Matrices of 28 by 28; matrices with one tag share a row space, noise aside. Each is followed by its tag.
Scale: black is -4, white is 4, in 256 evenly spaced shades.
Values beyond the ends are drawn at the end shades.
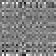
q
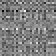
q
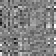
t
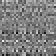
q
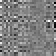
t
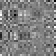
t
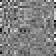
t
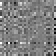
t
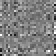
t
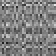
q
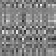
q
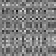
q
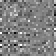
t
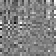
t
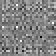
q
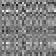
q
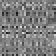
q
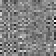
t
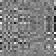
t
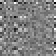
t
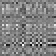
q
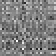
q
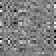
t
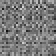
q
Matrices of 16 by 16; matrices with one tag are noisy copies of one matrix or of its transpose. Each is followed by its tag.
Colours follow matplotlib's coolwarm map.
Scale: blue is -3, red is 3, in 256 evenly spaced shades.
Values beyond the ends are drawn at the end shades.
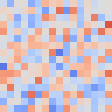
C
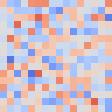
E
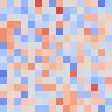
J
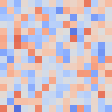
E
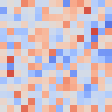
C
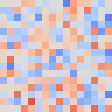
C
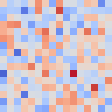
J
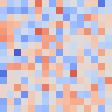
J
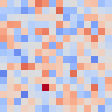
J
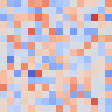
E
